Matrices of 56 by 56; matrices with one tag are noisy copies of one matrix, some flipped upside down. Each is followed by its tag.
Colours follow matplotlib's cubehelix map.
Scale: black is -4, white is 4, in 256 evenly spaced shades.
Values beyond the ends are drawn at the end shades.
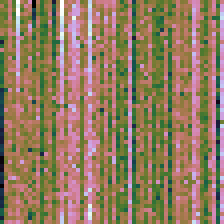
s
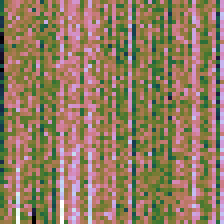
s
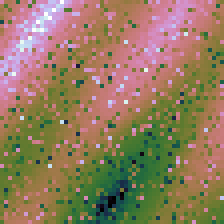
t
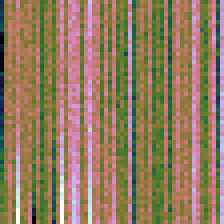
s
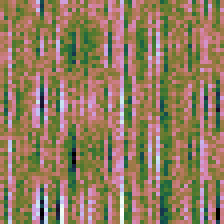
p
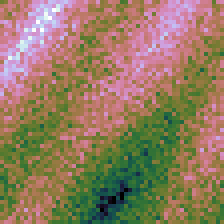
t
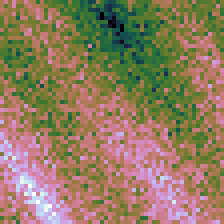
t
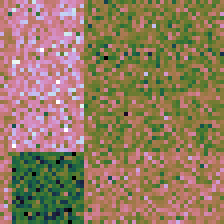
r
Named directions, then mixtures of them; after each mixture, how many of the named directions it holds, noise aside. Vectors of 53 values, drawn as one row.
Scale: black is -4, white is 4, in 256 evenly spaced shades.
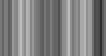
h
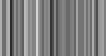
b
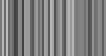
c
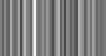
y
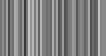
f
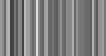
two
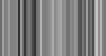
three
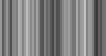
two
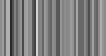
three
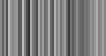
three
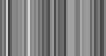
three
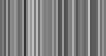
one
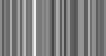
one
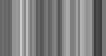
one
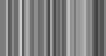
two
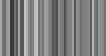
three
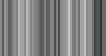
one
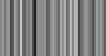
one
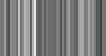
two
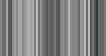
three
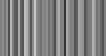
two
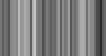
two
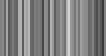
two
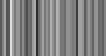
two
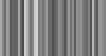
three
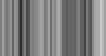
one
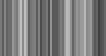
two
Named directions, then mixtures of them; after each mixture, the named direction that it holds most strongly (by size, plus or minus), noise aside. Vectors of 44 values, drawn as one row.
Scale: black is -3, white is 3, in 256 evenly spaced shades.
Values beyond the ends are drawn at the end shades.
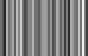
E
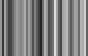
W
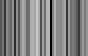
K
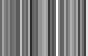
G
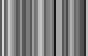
W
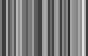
E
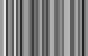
E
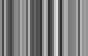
W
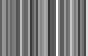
G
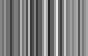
G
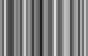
W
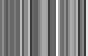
G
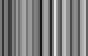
W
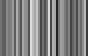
G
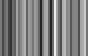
W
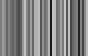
E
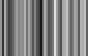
W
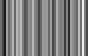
E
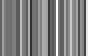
G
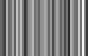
E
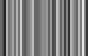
E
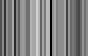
K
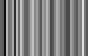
E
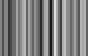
W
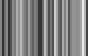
W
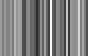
K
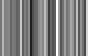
G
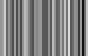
E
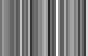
G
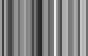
W
